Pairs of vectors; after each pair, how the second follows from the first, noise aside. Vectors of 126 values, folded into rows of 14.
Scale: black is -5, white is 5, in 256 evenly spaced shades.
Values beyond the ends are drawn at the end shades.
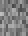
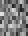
scaled up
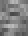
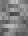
copied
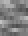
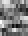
scaled up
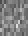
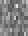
shuffled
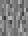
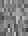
shuffled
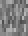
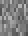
shuffled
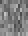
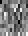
scaled up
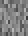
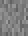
shrunk
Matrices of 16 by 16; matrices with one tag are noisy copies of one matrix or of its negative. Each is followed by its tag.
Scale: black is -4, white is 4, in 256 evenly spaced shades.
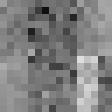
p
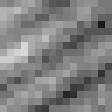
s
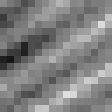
s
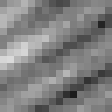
s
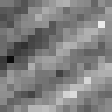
s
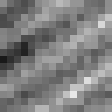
s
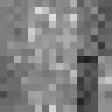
p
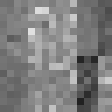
p
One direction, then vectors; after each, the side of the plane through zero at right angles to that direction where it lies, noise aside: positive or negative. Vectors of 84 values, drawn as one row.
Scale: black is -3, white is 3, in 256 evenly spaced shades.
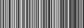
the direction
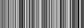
positive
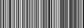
positive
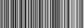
negative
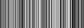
positive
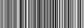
negative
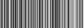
negative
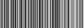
negative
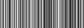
positive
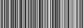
negative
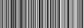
negative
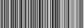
negative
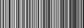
positive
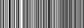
positive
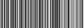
negative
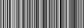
positive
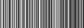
positive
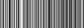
positive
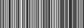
positive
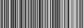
negative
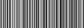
positive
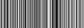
negative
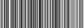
negative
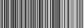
negative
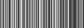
positive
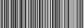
negative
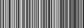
positive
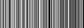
positive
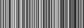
positive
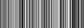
positive
